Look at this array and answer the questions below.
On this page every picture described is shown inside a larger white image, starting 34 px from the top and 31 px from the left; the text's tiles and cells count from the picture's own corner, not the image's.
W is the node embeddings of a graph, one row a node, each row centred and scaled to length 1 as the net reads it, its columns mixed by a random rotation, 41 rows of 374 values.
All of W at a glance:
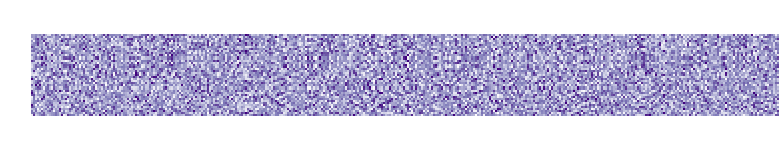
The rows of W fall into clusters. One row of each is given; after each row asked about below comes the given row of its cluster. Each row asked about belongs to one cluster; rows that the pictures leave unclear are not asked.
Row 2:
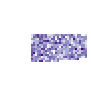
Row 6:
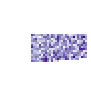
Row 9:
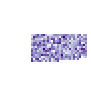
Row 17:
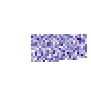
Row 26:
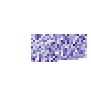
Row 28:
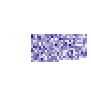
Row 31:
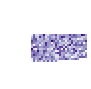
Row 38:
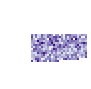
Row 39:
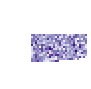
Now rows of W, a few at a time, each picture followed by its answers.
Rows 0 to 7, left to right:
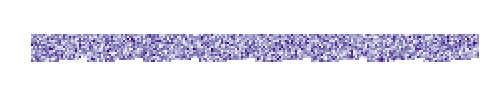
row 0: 39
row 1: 38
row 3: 9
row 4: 26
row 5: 28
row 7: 38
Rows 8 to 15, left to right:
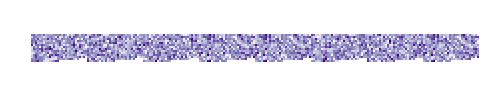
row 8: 39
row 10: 17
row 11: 2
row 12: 2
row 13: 6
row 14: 9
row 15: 2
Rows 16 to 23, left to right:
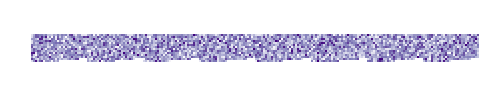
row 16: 2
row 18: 31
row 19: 31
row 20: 31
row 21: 38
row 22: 6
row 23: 26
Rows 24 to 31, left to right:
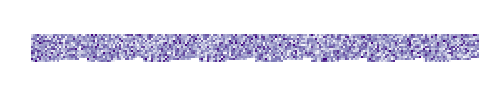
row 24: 2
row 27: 26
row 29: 6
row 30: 39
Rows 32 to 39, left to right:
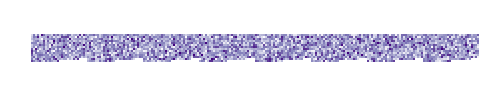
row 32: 9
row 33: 38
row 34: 17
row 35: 6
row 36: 6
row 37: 17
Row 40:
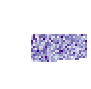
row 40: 31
